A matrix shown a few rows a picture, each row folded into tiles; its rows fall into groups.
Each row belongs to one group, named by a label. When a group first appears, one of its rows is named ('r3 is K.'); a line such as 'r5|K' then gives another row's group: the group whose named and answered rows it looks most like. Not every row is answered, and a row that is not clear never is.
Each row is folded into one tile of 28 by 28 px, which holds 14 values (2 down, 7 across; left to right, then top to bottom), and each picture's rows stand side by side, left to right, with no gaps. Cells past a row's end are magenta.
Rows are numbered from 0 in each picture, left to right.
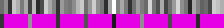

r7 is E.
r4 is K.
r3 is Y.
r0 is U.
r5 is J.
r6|Y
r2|E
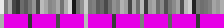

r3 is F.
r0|F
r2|K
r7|E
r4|K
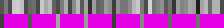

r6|E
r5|J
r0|U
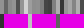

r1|F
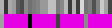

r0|F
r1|E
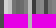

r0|Y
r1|F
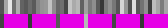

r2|U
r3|F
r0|Y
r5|U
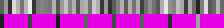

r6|K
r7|J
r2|Y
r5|E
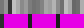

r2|K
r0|U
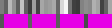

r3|K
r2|Y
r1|U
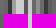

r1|F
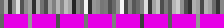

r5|U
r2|K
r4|Y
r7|F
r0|U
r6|Y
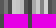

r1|Y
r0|U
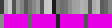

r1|J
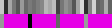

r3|J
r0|F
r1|E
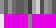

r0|F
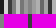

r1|Y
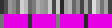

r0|E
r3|K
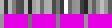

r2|J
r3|U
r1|J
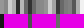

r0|K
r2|E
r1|E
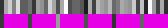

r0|Y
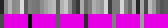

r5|F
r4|J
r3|J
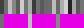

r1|F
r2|Y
